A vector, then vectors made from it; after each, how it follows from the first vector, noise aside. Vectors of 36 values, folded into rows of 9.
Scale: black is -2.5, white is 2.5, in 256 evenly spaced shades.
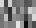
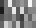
wrapped around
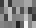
negated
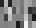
negated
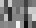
copied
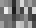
wrapped around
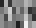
negated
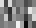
copied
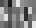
reversed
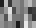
negated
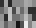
negated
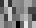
negated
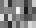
wrapped around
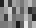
negated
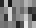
negated
